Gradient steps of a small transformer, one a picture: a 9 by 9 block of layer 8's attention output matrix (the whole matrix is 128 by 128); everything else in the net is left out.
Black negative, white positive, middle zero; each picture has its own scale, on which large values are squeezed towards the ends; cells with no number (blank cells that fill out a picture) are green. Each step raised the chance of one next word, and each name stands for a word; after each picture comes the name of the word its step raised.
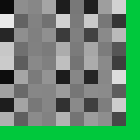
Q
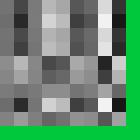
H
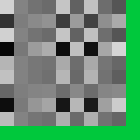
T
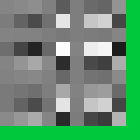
T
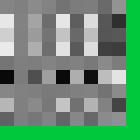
Q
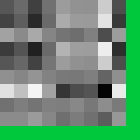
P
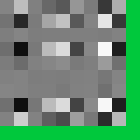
T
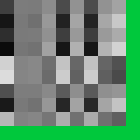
H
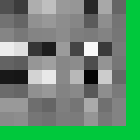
Q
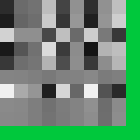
P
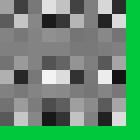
Q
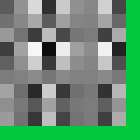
P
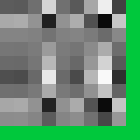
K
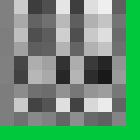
H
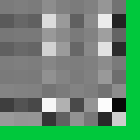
T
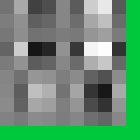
P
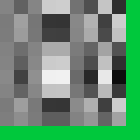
K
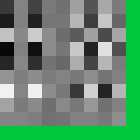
P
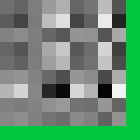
P
